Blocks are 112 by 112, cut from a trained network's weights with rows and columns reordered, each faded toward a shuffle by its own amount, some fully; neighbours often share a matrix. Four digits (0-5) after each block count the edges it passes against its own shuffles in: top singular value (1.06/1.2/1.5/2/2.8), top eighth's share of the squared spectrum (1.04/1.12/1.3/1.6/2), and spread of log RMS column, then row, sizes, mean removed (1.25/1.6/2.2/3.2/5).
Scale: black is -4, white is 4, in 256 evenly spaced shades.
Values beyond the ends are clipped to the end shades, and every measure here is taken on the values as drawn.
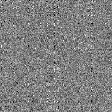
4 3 2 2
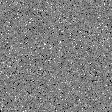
2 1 0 0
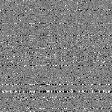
5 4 0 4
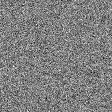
0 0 0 0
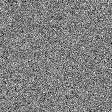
0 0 0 0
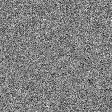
0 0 0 0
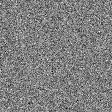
0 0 0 0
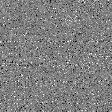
3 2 0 2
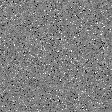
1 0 0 0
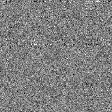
3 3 1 2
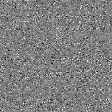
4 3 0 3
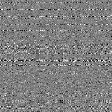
4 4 1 4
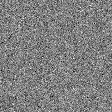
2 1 0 0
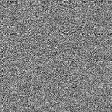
4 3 1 2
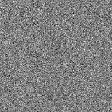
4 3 1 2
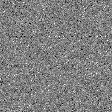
3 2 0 1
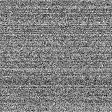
4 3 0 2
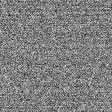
2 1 0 0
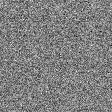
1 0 0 0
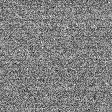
2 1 0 0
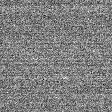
3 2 0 0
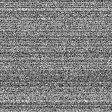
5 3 1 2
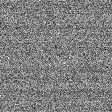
2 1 0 0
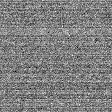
4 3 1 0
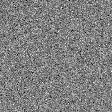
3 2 1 0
